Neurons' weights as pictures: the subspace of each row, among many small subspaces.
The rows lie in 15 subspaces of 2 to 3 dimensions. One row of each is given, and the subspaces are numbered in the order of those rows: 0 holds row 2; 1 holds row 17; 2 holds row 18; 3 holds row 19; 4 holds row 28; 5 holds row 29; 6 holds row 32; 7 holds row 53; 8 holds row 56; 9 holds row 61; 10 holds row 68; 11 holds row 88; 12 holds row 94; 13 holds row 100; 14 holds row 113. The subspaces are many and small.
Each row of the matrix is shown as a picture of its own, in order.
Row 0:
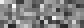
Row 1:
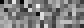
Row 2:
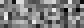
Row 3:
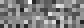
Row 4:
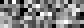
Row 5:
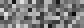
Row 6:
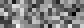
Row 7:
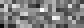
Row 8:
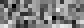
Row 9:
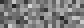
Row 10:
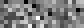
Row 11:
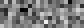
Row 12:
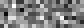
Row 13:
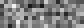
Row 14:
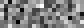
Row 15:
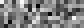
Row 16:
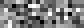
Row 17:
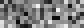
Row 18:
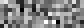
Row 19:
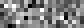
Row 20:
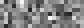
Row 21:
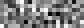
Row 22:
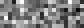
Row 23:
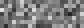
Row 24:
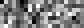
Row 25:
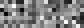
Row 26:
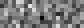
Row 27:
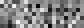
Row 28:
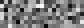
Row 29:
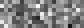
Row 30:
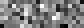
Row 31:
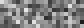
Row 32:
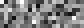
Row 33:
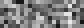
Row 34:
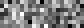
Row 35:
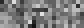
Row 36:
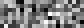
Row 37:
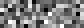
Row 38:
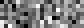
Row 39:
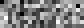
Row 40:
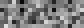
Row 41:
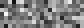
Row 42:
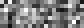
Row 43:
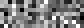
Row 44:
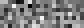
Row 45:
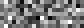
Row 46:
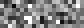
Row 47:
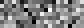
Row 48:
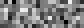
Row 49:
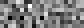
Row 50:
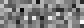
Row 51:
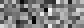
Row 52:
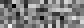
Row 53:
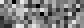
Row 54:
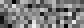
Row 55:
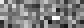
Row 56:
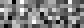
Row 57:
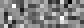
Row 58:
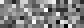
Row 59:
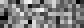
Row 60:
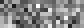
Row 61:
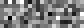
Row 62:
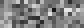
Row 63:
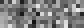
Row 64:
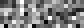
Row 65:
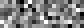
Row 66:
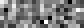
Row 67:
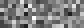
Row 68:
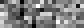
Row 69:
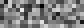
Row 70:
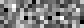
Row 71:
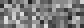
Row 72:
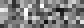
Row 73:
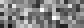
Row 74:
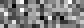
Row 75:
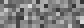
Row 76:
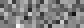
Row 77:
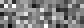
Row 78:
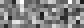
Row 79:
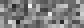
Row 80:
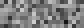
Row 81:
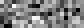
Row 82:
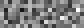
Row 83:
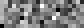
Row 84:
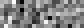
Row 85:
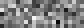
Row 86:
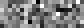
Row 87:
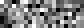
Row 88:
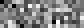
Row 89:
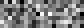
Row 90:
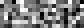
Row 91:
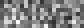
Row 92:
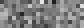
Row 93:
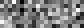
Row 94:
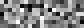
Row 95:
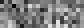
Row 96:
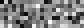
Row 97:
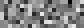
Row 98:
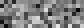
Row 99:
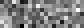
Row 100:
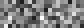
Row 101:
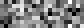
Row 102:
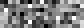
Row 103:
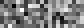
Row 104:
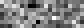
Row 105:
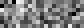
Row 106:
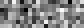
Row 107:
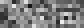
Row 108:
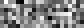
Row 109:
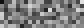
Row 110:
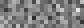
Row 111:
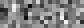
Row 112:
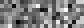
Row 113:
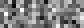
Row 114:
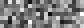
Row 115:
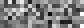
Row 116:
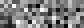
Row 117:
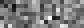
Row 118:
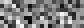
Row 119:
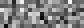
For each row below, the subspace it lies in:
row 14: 4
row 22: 0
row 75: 12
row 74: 8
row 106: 3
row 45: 13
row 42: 3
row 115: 9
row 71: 10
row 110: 12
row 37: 2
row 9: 0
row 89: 9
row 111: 3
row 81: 5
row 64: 11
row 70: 12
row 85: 2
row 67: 2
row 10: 5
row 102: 10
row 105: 5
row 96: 1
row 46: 13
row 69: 4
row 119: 8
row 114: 9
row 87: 7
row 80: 3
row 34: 10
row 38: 1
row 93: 7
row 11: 3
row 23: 2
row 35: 9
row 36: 2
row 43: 14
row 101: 13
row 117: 1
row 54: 7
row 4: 10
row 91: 10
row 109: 12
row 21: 2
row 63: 9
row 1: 10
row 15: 6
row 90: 0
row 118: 13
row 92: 10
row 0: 1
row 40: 8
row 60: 11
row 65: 7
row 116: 11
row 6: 13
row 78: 0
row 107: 7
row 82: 12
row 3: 2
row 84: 11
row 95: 11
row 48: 3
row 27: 11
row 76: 13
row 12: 8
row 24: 6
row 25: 14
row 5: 13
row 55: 1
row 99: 7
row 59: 9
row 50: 12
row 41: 14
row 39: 10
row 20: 6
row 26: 5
